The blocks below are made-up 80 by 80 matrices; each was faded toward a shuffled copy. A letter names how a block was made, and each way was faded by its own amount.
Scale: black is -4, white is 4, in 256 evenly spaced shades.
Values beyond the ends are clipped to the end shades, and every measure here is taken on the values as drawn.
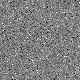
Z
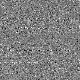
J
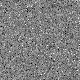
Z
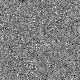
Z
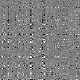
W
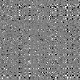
W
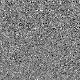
J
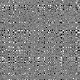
W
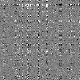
W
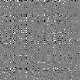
W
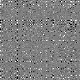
W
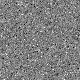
Z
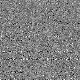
J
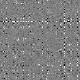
W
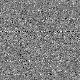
J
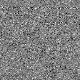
J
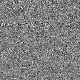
J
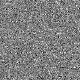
J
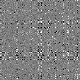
W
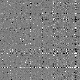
W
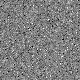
Z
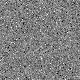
Z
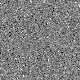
Z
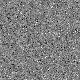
Z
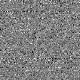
J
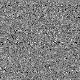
J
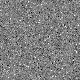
Z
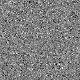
J
